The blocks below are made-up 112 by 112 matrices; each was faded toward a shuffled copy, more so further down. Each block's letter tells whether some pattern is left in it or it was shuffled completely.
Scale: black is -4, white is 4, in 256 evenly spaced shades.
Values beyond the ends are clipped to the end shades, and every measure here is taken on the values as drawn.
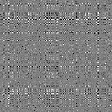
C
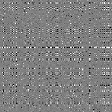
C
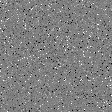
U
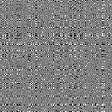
C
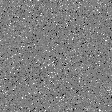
U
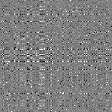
C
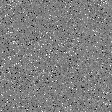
U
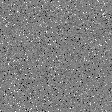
U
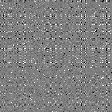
C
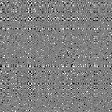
C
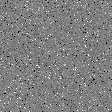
U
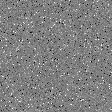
U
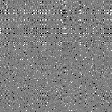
C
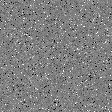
U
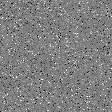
U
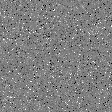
U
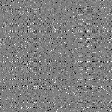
C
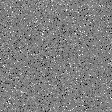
U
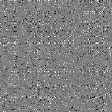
C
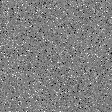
U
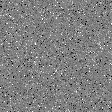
U
